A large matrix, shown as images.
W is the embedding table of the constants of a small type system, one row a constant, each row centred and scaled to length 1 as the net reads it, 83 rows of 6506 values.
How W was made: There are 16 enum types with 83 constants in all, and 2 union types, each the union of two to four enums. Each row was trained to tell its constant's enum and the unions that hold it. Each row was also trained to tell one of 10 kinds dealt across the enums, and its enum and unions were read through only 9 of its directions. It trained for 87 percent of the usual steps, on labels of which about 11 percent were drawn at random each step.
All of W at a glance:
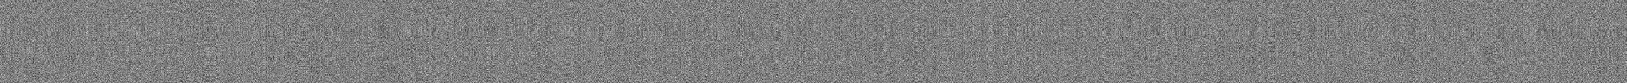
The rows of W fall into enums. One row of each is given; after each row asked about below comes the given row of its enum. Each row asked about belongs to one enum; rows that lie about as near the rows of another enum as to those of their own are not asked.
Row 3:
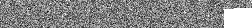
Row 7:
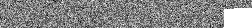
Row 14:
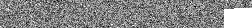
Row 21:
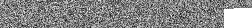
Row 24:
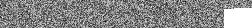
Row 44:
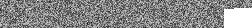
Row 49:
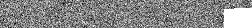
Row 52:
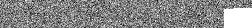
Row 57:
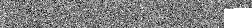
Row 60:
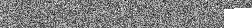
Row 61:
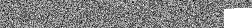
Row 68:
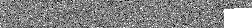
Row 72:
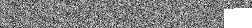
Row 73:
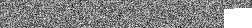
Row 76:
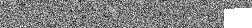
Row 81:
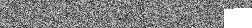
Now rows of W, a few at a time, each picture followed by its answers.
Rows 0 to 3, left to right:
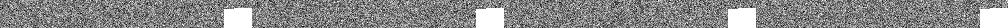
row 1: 76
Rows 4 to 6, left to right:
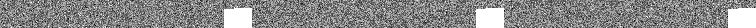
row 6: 81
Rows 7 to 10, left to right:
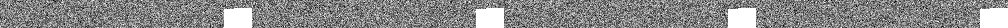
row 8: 76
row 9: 49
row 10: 21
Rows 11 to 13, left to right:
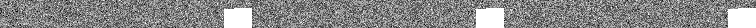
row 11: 44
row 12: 24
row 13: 73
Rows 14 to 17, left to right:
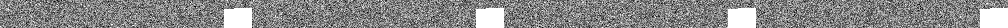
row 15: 52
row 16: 61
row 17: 44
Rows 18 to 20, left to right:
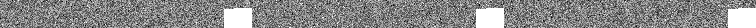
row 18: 81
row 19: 60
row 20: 60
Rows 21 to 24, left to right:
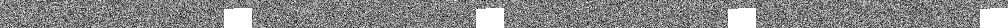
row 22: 81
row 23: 21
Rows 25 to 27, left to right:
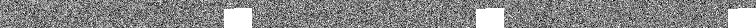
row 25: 57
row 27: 81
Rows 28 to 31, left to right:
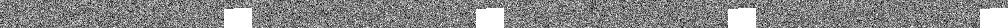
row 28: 44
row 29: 44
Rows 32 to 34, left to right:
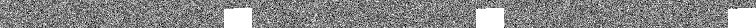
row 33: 81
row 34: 68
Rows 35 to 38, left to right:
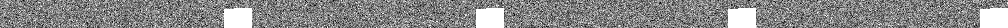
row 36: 76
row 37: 44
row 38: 7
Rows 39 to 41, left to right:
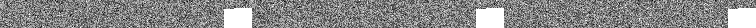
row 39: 14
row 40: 14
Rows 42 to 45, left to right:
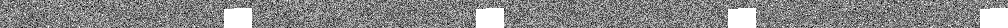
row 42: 73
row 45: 7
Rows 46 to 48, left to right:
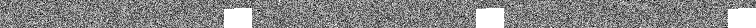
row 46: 60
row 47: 73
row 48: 57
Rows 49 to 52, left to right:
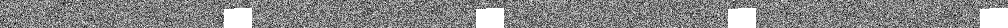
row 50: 60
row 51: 73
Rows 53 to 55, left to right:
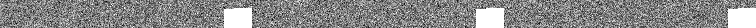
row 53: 61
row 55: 52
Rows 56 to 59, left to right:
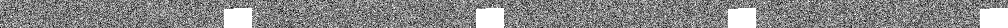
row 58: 76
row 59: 57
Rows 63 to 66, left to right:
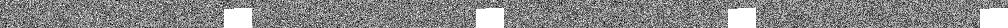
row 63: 24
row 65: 21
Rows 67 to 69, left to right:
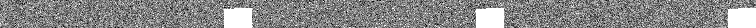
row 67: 57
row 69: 61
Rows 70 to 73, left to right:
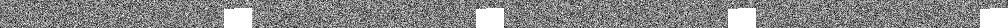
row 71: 57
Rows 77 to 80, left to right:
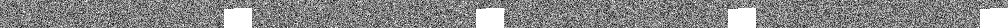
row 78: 73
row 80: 21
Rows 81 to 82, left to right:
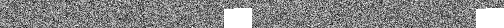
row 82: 61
